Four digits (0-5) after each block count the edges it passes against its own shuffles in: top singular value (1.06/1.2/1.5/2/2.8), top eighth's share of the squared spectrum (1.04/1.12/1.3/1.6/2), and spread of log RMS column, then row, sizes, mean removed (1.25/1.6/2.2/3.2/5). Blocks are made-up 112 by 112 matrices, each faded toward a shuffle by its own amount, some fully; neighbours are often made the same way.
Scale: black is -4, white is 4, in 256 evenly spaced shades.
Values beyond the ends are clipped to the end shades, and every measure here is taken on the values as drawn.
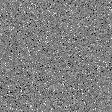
1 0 0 0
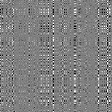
5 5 4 3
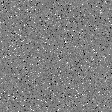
0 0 0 0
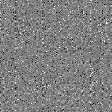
4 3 2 1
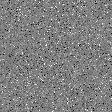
0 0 0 0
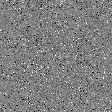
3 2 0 0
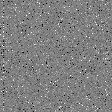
3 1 1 0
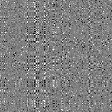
5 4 3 2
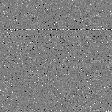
4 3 0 1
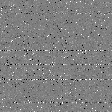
4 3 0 2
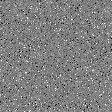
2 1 0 0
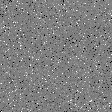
0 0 0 0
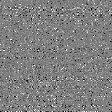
4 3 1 3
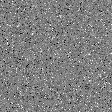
0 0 0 0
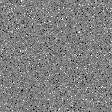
3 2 0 0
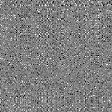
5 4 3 3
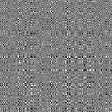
5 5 4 4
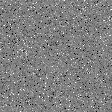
2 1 0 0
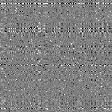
5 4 2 3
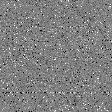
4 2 1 1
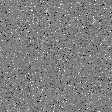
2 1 0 0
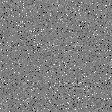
3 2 1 1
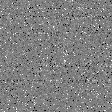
3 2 0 1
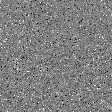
0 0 0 0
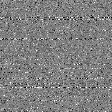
2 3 0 3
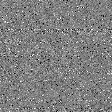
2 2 0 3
